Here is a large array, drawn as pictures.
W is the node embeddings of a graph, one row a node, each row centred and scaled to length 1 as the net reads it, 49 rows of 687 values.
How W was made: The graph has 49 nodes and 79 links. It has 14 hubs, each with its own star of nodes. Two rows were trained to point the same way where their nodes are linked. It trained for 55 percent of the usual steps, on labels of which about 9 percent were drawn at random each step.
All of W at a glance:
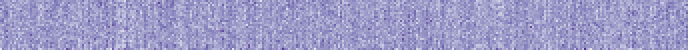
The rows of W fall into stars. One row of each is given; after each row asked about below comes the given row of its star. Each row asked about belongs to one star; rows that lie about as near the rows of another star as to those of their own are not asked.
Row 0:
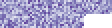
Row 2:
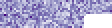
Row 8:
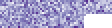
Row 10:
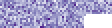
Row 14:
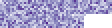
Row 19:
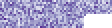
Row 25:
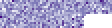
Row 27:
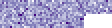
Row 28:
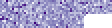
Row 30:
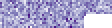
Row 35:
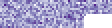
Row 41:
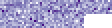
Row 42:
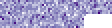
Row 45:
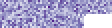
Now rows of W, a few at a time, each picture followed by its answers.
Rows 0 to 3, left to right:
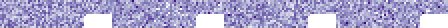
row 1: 8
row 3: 27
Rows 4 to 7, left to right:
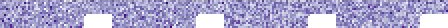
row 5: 19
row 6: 25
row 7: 14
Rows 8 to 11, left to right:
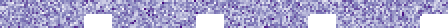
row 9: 25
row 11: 30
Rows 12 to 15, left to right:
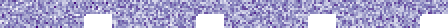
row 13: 27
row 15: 42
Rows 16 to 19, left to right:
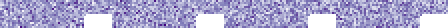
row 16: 14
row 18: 10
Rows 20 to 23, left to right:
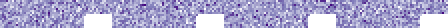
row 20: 0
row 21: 35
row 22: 2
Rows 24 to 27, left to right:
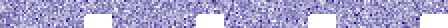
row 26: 41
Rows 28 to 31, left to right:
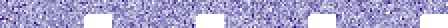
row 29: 45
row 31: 2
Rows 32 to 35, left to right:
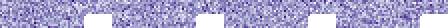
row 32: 30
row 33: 0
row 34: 28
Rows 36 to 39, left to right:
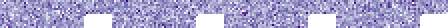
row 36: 0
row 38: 8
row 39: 42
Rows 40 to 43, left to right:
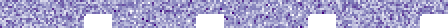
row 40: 35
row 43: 41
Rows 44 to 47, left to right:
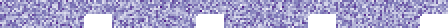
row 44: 2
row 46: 8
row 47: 28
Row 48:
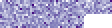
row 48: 19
